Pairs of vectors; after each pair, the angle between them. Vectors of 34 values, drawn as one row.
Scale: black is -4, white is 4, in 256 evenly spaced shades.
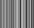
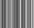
nearly opposite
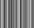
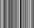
nearly parallel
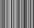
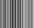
partly opposed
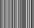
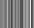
partly aligned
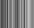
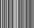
partly opposed
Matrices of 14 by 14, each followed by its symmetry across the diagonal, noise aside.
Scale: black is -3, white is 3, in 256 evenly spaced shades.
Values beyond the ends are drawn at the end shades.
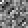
symmetric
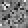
symmetric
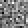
antisymmetric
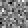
antisymmetric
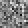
neither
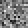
neither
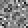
symmetric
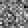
neither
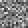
neither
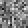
neither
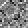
symmetric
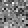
neither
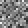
symmetric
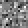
antisymmetric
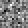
antisymmetric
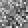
symmetric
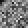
symmetric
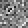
symmetric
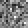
neither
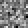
symmetric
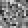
antisymmetric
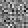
antisymmetric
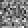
neither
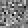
antisymmetric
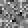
symmetric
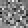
antisymmetric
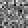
neither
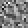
antisymmetric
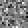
antisymmetric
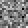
neither
